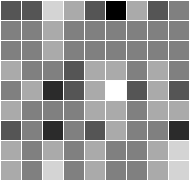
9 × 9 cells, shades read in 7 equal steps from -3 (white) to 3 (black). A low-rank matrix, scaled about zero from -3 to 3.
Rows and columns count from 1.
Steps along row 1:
same down up up up down up down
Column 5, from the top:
1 0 0 -1 -1 -1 1 -1 -1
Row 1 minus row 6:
2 1 -2 -1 2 4 -1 2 1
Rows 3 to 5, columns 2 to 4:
0 -1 0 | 0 0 1 | -1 2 1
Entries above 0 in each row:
5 0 0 1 4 0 4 0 0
